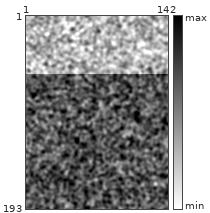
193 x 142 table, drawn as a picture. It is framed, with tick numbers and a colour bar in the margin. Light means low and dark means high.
Grain: blotchy. Lone odd cells: none. Seam: horizontal, 30% of the way down, the bottom part higher. Stripes: none.
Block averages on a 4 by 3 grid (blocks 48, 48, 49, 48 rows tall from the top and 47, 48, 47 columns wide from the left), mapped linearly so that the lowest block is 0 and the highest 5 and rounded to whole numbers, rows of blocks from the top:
0 0 0 | 4 4 4 | 4 5 5 | 5 5 5
